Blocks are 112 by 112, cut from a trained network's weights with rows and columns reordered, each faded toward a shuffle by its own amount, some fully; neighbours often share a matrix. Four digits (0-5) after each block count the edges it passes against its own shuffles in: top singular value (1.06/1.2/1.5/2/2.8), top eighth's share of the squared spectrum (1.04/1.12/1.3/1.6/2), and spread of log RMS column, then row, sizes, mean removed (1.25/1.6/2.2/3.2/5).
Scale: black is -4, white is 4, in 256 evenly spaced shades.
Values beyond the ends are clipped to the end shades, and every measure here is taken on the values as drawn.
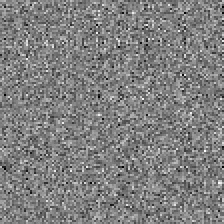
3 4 2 2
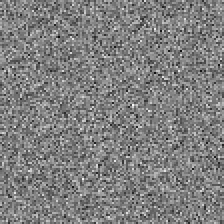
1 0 0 0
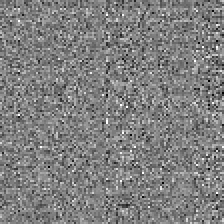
3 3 3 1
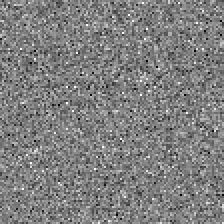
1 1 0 0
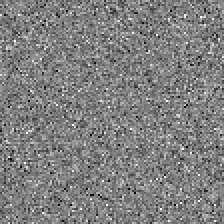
0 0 0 0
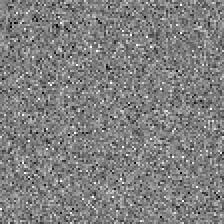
0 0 0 0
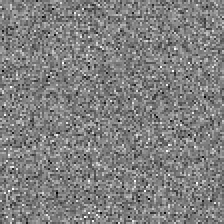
1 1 1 0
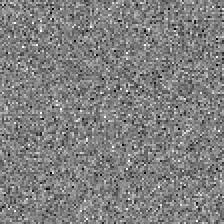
0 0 0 0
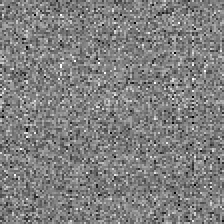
2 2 2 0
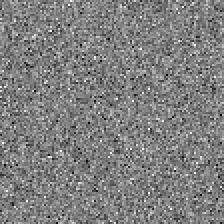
0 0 0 0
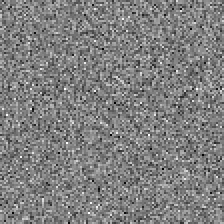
0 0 0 0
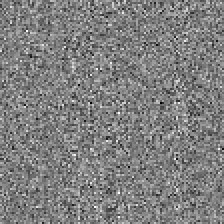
3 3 2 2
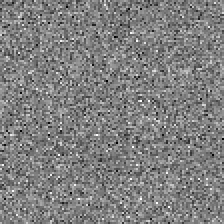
1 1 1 0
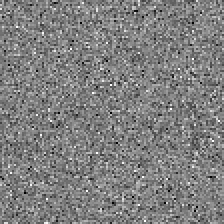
1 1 1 0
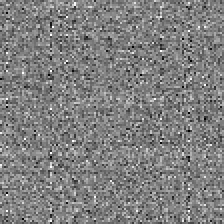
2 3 3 1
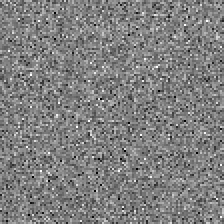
0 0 1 0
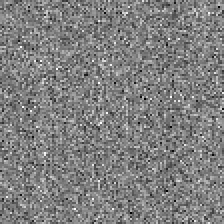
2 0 0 0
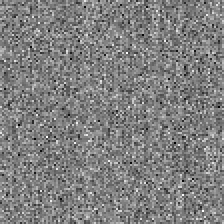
2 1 0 0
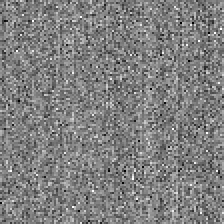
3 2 0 1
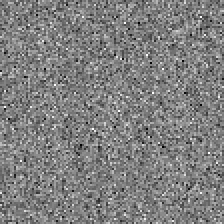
1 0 0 0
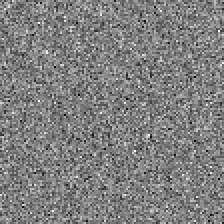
1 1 0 0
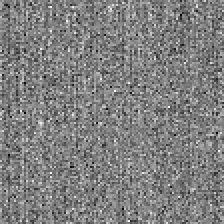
3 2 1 1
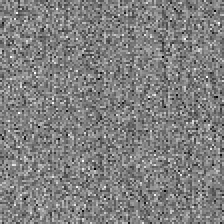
2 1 0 0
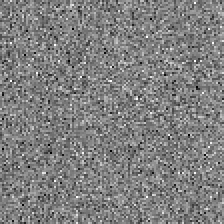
1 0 0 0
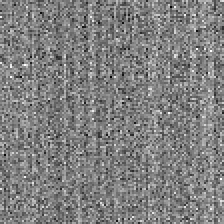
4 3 1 2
